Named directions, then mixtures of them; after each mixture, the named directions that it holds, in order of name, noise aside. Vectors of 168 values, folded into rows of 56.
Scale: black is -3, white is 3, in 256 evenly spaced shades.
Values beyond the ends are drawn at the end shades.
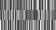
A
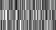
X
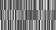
A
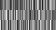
A, X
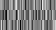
X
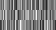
A, X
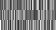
A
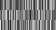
A, X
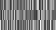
A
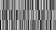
A, X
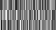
A, X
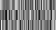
A, X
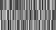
A, X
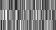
X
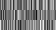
A, X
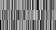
A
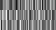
A, X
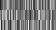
A, X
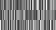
A
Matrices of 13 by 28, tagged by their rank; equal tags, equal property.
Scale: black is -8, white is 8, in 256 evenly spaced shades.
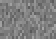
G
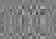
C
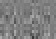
C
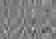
C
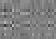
C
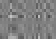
C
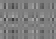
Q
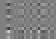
Q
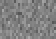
G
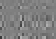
C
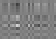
Q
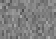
G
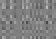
C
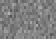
G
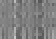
C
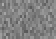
G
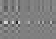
Q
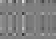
Q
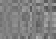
C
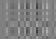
Q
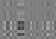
Q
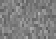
G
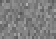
G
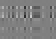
Q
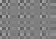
Q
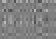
C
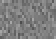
G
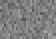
G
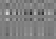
Q
